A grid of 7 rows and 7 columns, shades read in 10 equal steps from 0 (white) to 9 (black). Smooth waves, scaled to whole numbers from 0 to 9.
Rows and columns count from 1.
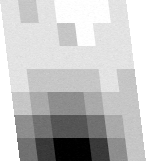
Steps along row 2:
same same up down up same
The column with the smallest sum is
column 7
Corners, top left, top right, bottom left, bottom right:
1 1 5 2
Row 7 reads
5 7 9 9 7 4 2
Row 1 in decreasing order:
2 1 1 1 0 0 0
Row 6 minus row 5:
2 2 2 2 2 1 0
